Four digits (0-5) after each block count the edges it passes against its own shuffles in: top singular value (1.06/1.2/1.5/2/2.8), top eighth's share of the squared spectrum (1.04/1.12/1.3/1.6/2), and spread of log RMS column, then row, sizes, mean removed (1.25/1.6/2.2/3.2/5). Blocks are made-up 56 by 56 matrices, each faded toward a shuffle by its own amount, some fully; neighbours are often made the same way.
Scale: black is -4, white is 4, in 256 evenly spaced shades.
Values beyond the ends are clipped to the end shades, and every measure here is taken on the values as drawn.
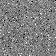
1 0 0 0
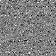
2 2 0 2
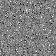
0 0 0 0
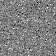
0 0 0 0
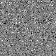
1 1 0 2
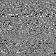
2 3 0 3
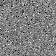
0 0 0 0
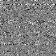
2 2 0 3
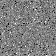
0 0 0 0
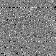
2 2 0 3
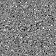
1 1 0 2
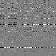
4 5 0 3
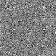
3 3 1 1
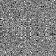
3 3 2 1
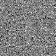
3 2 0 1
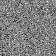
1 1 0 0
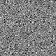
3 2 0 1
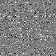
1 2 0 2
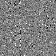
1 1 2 0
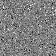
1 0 0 0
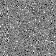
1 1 1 0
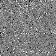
1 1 0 1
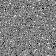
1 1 0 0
